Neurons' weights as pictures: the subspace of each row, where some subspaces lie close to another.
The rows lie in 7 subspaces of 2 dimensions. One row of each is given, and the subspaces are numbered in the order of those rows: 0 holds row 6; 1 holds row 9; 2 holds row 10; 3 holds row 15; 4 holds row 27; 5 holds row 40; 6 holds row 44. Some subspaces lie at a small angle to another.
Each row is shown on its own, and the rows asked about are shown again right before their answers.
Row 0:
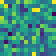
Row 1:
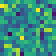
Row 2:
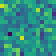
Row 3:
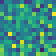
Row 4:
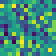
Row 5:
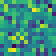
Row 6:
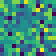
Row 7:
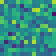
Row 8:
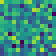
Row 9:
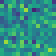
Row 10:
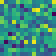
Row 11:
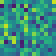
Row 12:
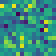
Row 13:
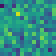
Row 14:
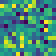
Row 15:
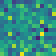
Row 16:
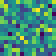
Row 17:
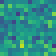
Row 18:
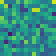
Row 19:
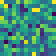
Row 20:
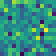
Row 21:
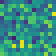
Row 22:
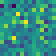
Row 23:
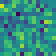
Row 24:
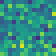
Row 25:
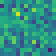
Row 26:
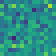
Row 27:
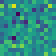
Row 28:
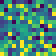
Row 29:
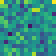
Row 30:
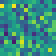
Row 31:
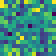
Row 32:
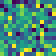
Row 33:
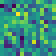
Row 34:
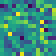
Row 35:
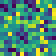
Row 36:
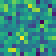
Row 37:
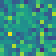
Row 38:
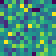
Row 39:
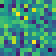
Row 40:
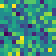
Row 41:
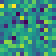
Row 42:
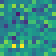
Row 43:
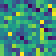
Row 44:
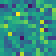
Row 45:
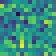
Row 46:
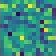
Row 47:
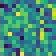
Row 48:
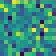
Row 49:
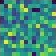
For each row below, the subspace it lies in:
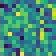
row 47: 2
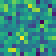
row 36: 4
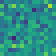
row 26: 4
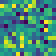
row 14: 6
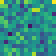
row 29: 5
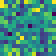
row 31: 5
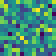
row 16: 2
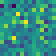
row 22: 4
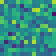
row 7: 2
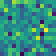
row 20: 3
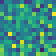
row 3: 0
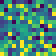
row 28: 3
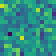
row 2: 2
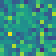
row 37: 0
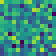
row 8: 0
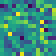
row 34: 6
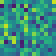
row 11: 5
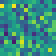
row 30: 5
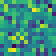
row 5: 4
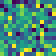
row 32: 3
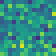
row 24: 3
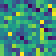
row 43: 6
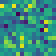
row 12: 6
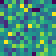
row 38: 5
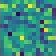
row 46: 6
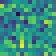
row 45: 0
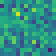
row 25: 1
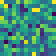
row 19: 1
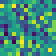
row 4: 5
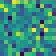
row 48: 3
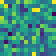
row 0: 1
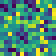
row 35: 4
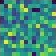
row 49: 1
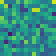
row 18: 1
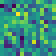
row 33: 2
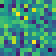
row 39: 1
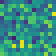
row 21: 0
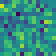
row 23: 0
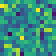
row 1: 2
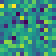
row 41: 4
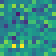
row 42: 6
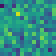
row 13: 1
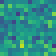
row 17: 3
